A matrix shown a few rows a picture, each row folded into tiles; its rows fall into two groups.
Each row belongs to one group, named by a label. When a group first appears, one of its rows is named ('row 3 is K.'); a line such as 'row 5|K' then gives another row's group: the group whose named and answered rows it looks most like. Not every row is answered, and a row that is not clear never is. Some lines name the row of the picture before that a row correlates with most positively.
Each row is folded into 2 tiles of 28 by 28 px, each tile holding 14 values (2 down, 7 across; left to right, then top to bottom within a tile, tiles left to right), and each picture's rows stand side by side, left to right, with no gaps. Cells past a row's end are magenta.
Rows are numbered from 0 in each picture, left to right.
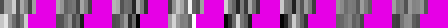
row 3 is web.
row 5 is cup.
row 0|web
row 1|cup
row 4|cup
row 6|cup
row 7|cup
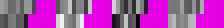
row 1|web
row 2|cup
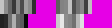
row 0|cup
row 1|web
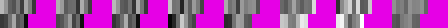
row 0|cup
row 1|cup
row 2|cup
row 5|web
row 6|web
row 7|cup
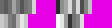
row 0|web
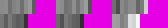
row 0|cup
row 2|web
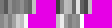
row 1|web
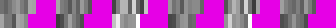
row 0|web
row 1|cup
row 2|web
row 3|cup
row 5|cup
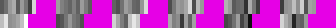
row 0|web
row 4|cup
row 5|web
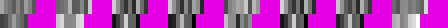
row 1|web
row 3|cup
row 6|cup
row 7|web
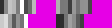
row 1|cup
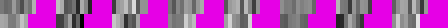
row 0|web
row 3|web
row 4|web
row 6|cup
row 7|web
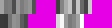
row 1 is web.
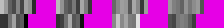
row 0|cup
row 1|cup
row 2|web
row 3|cup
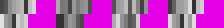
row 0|web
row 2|web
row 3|web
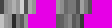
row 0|web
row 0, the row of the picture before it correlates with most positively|3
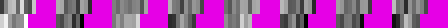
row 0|web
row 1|cup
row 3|cup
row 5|cup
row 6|cup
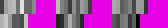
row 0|web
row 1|cup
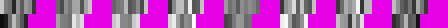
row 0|cup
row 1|web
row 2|web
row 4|cup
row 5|web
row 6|web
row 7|cup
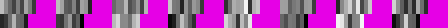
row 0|cup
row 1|cup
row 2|web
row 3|cup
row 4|web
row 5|cup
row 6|web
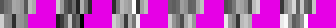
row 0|web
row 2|web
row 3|web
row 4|web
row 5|web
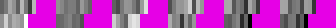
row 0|web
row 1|cup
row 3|web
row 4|cup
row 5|cup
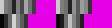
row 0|cup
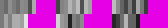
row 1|web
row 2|cup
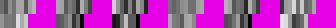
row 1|cup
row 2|cup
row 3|web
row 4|cup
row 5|web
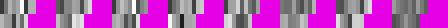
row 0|web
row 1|web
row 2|web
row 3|web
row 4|web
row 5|web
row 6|web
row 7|cup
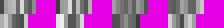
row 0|web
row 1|web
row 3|web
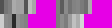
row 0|web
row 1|web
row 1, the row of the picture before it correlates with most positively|3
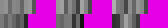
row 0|cup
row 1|cup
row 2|cup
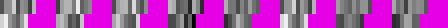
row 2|web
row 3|cup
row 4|cup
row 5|web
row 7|cup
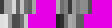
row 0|web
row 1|cup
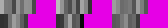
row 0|cup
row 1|cup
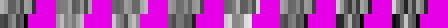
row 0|cup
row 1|web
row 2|web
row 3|cup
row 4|web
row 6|cup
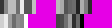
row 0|web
